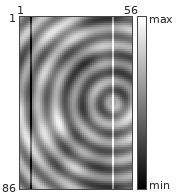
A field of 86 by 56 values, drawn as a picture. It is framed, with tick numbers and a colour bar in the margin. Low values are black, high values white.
Rings spread out from the middle right. Columns 6 and 47 differ from the columns beside them. The values follow a bell shape.
